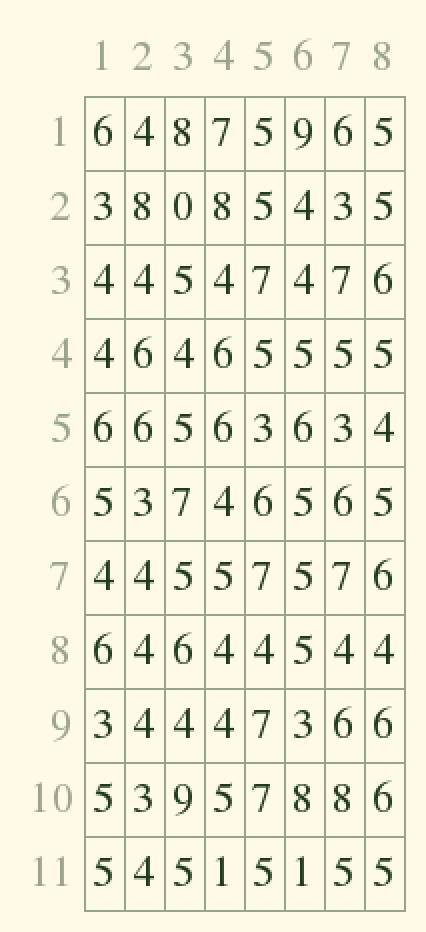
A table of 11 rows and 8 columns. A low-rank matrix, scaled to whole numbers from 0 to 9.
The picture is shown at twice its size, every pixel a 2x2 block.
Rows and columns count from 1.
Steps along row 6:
down up down up down up down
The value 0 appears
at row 2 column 3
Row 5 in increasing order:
3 3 4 5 6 6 6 6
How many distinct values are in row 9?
4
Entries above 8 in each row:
1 0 0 0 0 0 0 0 0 1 0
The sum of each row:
50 36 41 40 39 41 43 37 37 51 31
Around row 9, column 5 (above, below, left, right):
4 7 4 3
